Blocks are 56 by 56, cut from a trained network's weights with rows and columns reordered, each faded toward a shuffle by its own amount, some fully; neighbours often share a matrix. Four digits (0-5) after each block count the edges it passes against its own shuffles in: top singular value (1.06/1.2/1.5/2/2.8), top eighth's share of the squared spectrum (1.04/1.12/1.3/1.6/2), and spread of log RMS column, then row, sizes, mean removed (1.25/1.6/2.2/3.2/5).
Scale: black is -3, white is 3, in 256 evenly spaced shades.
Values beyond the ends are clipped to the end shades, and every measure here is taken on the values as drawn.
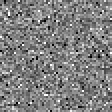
0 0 0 0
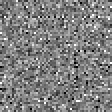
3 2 0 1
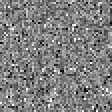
2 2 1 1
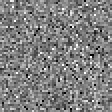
2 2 1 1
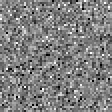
2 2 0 0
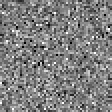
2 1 0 0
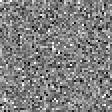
1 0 0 0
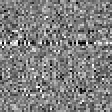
4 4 0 3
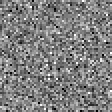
2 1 0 0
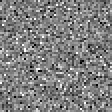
0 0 0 0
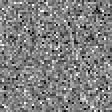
1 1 0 0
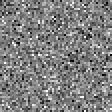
0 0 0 0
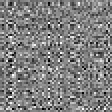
4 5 3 3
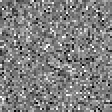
0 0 0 0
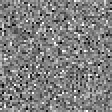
0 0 0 0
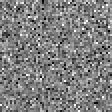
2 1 0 0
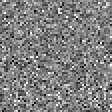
2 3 0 1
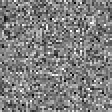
2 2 0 0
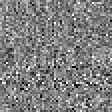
3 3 1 2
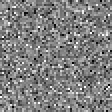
1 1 0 0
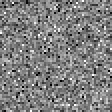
0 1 0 0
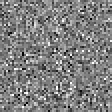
3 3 1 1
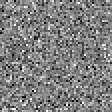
2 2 0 0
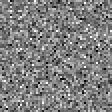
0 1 0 0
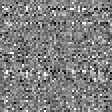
3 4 2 3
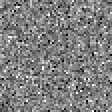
1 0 0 0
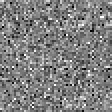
3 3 1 1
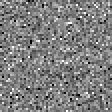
1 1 0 0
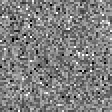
2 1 0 0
